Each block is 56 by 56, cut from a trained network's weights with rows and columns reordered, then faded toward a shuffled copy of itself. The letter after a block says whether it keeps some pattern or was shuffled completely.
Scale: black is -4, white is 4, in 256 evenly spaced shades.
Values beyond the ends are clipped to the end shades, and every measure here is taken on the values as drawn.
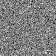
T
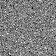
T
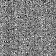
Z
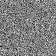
T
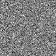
Z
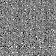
Z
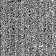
Z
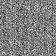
Z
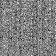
Z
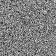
T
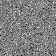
T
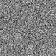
Z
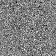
T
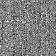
Z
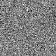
Z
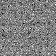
Z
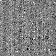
Z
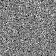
T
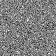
T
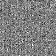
Z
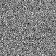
Z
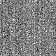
Z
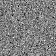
T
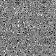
Z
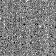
Z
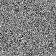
T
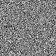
T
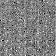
Z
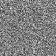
Z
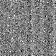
Z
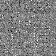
Z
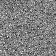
T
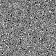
T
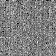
Z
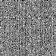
Z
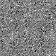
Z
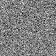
Z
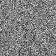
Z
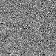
Z
